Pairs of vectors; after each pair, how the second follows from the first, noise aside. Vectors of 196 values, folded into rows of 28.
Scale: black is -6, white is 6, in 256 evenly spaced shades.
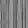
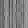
wrapped around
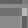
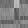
wrapped around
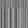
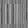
wrapped around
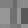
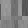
wrapped around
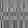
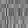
wrapped around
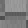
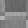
negated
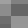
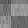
negated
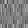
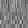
wrapped around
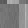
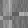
wrapped around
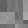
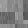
negated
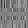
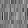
wrapped around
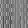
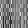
scaled up
